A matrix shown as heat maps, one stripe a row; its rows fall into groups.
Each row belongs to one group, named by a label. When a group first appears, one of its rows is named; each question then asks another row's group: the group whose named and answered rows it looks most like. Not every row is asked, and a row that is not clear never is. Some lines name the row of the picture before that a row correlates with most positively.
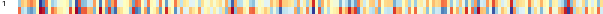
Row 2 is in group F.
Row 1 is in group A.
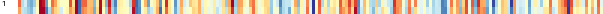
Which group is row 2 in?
F
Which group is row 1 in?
F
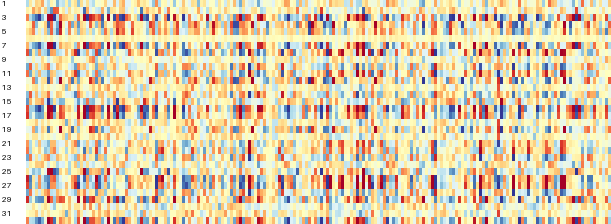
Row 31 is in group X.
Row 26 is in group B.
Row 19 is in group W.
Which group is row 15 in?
A
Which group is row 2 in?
A
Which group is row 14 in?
X
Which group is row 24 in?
A
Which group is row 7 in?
F
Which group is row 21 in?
B
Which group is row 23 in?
X
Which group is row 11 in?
B
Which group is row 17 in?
F
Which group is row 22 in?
B
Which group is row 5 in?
W
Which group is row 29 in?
F
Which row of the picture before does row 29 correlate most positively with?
1
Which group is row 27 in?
B
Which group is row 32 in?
F
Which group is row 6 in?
W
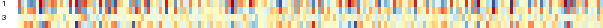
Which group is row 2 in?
A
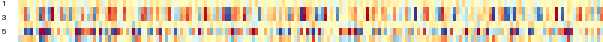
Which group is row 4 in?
A
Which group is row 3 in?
W
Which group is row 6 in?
A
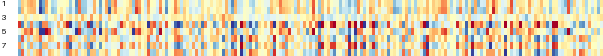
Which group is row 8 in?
X
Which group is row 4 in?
B
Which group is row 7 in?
B
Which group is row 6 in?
X
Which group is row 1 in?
A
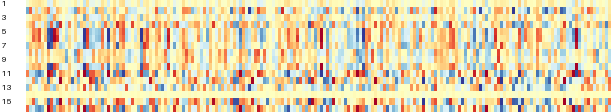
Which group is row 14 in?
W
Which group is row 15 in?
W
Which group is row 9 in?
X
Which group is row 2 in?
X
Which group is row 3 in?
A
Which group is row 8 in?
X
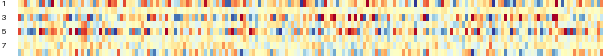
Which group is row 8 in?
X
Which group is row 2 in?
A
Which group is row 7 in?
X
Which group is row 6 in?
W
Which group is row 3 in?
B
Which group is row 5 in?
F
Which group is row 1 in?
W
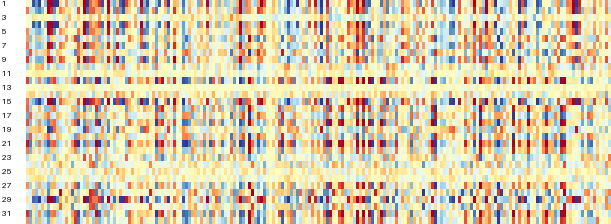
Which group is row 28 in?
W
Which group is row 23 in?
X
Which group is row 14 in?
W
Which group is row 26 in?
A
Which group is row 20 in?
X
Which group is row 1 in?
F
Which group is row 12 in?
B
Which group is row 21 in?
B
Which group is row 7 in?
F
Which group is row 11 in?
A
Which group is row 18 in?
B
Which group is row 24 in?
W
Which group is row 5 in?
F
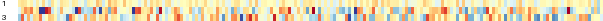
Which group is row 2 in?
A
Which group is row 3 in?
X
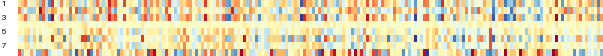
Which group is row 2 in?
F
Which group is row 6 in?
W
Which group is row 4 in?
W
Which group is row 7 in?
X
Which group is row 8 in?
B
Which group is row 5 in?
X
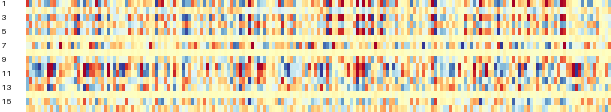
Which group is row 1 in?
B
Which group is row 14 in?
W
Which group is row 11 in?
F
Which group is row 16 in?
W
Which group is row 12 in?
X
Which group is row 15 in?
X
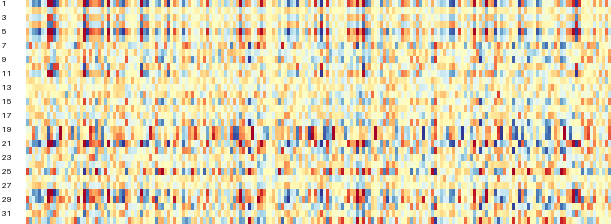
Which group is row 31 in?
A
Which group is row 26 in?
X
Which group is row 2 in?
A
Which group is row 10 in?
A
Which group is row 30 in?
X
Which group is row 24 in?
A
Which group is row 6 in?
F
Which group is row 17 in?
A
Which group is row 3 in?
F
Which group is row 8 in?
X
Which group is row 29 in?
F
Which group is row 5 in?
F
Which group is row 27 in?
A
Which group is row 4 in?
A
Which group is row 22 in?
X
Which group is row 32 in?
B
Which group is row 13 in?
A
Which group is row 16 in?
W
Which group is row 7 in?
X
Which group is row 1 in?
F
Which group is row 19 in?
W
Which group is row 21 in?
F
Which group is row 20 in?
W
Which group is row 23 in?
W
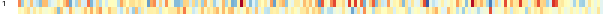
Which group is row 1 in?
B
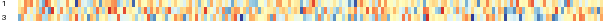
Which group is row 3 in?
X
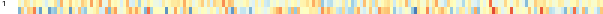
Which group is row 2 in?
A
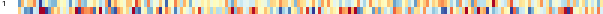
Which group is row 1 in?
A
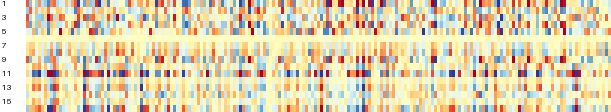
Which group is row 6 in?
W
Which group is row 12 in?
A
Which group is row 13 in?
A
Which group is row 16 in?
A
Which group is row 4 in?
B
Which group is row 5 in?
W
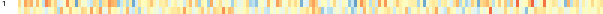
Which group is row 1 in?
A
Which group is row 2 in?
X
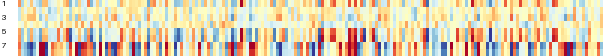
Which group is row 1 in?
B
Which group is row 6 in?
B
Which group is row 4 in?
X
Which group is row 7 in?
F
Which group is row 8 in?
F
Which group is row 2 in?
A
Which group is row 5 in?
B
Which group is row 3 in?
A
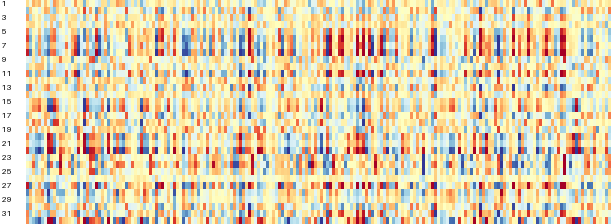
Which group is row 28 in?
A
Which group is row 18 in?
A
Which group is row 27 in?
B
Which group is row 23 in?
W
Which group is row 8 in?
B
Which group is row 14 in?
B
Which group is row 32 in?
F
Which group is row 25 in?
W
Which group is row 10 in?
A
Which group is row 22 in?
F
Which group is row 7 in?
B
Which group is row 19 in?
X
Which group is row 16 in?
A
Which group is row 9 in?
W
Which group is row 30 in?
X
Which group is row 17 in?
X
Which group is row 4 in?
W
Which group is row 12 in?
X
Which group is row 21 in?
F
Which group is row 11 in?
B
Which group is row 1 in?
A
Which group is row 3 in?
B
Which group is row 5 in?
B
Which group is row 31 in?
B
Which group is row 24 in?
W
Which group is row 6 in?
B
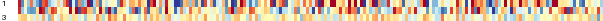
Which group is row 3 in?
W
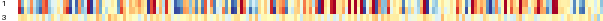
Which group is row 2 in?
B
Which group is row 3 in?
W
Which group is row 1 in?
B
